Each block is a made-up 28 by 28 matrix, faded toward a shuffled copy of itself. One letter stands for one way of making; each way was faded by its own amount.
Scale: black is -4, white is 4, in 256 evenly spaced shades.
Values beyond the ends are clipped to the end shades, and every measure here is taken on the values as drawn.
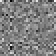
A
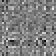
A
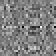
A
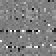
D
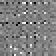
D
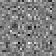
A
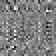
A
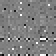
D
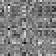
D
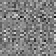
A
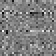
A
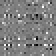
D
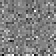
A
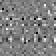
D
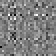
A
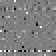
D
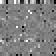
D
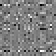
D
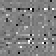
D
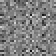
A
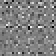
D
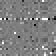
D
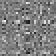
A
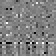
D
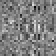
A
